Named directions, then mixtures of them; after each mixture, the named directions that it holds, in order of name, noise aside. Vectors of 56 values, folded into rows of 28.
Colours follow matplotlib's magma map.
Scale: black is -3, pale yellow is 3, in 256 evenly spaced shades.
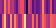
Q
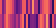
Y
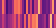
Y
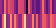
Q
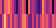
Q, Y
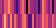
Q, Y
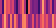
Q, Y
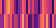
Q, Y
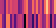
Q, Y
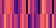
Q, Y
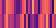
Y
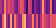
Q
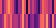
Q, Y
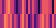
Q, Y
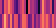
Q, Y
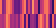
Y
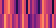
Q, Y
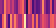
Q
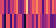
Q
